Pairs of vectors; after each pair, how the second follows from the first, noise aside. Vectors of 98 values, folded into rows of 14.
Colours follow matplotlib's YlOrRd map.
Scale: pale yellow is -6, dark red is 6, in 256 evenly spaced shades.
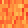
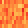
copied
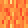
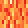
scaled up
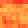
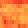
copied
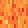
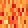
scaled up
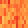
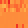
partly zeroed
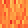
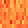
copied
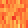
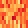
scaled up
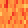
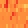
partly zeroed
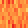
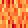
scaled up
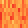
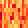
scaled up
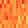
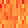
copied
